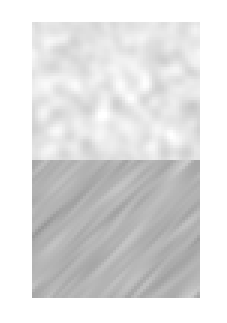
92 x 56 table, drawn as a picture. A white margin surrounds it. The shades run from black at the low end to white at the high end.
The table splits into 2 rows of 1 panel. Panel 1,1: very high, blotchy, faint in contrast. Panel 2,1: high, slanting up to the right, faint in contrast.
